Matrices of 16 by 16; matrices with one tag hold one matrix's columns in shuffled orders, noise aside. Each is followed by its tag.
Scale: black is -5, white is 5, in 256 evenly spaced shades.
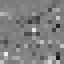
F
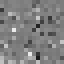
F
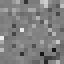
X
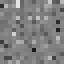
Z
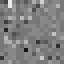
Z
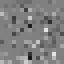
F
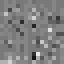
F
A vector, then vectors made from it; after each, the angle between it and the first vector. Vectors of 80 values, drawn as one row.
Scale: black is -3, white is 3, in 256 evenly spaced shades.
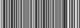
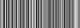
partly aligned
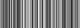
orthogonal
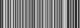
nearly opposite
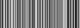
nearly opposite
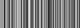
partly aligned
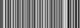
nearly opposite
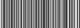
nearly parallel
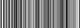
partly aligned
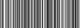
partly opposed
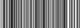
nearly parallel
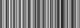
orthogonal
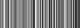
partly opposed
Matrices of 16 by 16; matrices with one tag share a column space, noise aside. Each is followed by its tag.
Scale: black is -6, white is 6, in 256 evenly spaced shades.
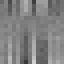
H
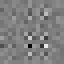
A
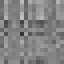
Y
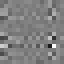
A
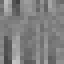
H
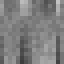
H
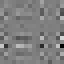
A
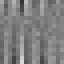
H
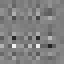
A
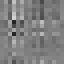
Y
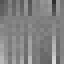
H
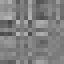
Y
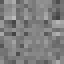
Y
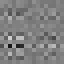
A
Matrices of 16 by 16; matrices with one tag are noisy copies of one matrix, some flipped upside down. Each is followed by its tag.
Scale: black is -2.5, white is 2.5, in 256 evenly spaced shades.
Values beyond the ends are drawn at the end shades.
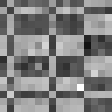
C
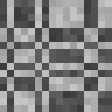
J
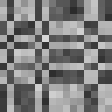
J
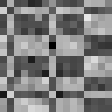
C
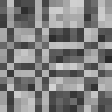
J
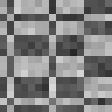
C
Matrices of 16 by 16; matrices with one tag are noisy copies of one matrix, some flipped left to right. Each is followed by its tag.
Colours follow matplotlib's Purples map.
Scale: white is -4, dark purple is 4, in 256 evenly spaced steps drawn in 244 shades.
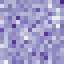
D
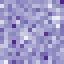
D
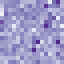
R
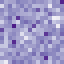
D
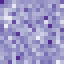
D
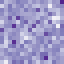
D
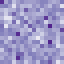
D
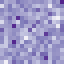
D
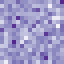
D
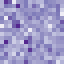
R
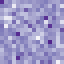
D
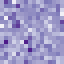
R
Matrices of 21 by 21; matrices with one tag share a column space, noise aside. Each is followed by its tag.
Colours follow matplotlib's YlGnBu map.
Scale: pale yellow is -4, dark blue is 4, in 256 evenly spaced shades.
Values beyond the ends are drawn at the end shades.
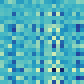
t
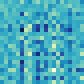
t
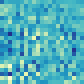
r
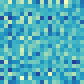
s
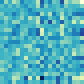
s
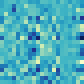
r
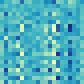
t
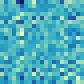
s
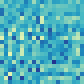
r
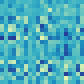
r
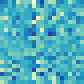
s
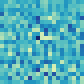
r
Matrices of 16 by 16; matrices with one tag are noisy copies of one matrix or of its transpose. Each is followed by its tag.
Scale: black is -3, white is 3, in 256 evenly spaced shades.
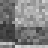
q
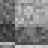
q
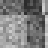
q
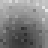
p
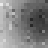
p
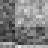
q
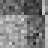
q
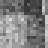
q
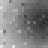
p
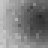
p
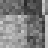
q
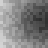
p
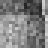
q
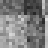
q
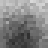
p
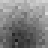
p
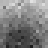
p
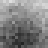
p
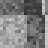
q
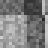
q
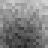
p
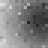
p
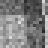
q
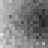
p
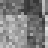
q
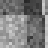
q
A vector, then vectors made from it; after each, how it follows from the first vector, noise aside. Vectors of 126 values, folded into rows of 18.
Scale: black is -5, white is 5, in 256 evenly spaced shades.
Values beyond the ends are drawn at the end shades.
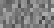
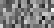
scaled up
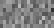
negated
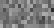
sign-scrambled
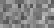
sign-scrambled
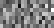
scaled up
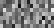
scaled up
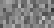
negated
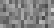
sign-scrambled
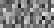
scaled up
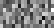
scaled up
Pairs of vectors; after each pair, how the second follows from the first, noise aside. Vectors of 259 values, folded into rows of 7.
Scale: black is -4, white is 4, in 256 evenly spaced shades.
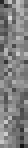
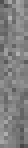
shrunk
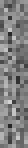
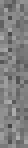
shrunk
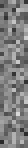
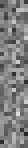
copied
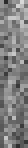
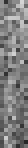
copied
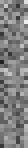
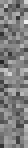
copied
